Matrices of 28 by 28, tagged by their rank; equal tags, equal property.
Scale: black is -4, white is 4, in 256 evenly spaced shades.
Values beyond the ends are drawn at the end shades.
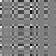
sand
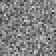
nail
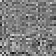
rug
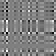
sand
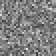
nail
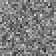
nail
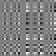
sand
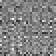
rug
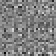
rug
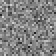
nail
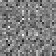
rug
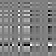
sand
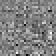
rug
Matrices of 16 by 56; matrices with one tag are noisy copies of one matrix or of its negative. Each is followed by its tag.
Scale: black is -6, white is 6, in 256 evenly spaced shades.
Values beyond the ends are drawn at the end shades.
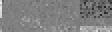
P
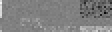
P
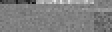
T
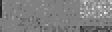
P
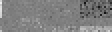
P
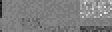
P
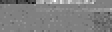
T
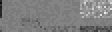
P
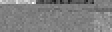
T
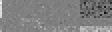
P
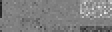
P
